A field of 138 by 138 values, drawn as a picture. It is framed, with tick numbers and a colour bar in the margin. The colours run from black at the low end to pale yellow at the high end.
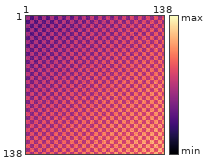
Slope: up to the bottom right. Grain: checkered. Ninth with the highest average: bottom right. Ninth with the lowest average: top left. Mirror symmetry: none.
